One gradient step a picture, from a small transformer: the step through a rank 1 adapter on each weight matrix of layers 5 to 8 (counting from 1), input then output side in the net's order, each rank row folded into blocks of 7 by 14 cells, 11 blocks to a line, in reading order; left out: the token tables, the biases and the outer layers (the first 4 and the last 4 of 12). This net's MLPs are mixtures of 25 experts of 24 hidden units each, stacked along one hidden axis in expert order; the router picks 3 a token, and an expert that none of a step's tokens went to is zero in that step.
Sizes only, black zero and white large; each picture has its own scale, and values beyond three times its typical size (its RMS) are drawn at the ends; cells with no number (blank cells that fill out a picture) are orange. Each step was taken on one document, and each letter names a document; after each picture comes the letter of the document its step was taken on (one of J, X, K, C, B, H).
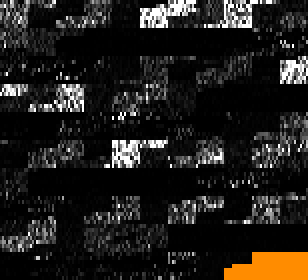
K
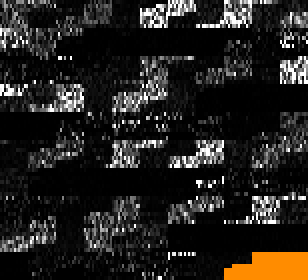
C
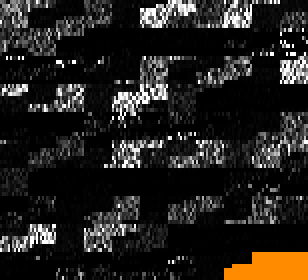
K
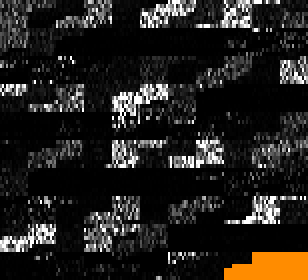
K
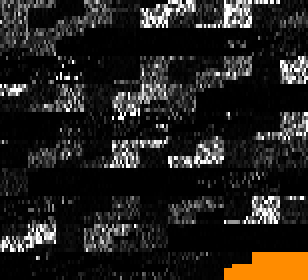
K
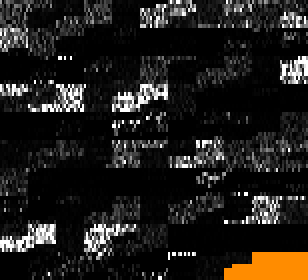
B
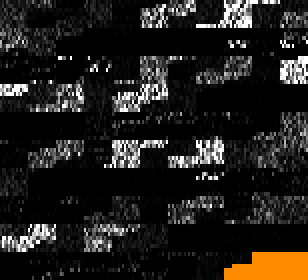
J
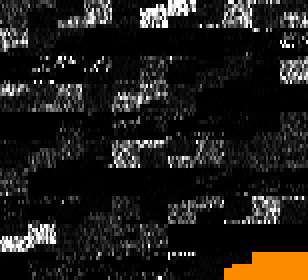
B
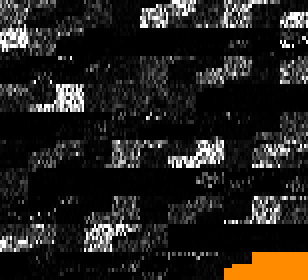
J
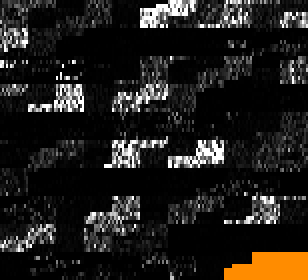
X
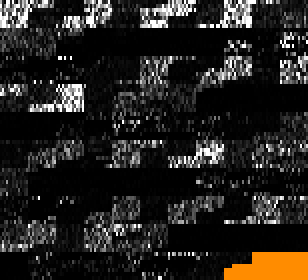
C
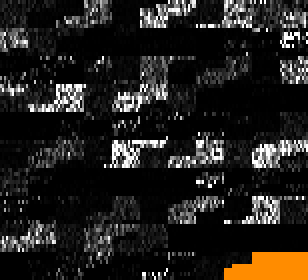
B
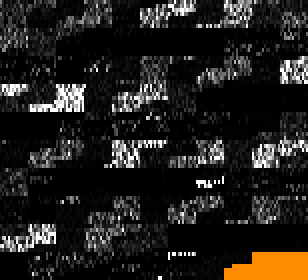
C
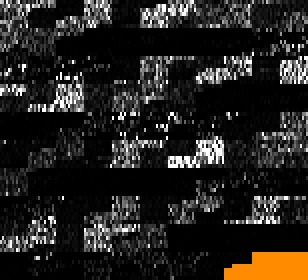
X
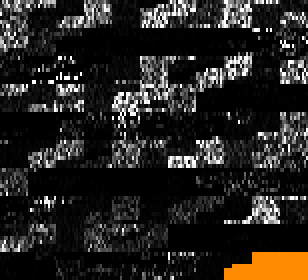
K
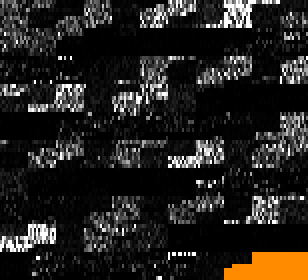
C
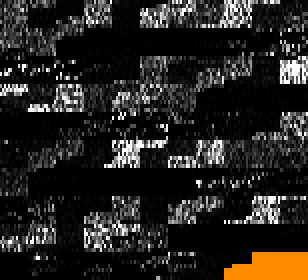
X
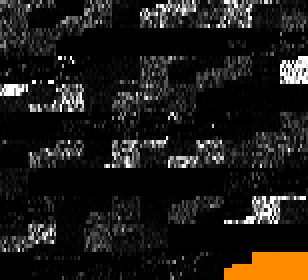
X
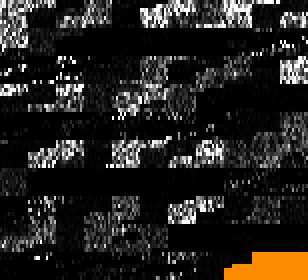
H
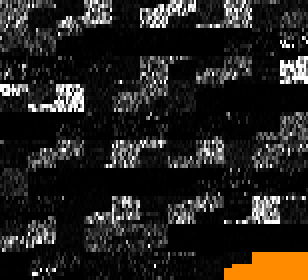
C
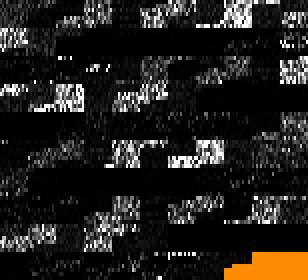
J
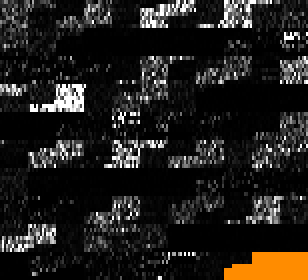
C
